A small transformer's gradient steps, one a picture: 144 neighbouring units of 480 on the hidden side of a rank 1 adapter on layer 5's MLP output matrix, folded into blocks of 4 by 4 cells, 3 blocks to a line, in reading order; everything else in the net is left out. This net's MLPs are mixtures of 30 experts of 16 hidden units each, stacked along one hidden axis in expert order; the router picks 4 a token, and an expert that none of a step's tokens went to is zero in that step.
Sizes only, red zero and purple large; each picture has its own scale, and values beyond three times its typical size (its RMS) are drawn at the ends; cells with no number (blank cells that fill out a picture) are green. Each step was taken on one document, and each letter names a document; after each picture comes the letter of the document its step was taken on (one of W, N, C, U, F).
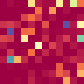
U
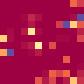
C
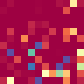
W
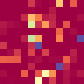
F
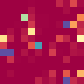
C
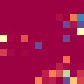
C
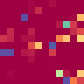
C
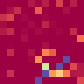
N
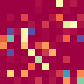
U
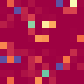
F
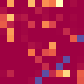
N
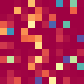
F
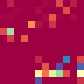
N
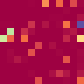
U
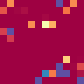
N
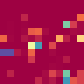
C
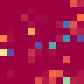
C
